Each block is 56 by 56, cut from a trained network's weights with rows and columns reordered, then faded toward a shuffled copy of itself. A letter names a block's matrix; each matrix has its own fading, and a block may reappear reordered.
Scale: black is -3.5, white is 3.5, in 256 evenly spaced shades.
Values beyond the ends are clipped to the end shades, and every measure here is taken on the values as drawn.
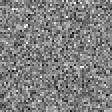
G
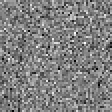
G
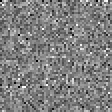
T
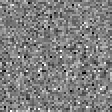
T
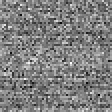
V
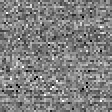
V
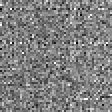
T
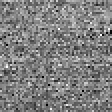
V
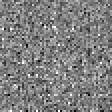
T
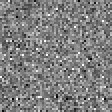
T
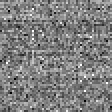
V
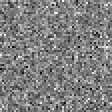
T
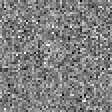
T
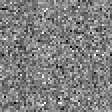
T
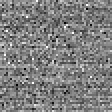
V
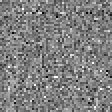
T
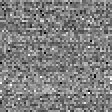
V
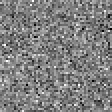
T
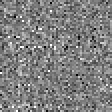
T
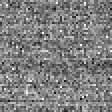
V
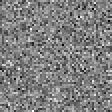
G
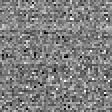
V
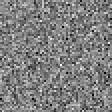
G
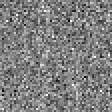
T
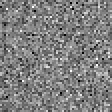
T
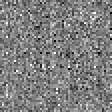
T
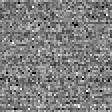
V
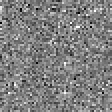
T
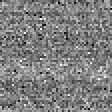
V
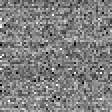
V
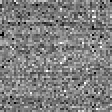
V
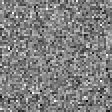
G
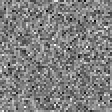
G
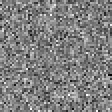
G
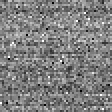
V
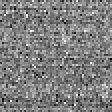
V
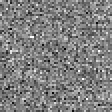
G
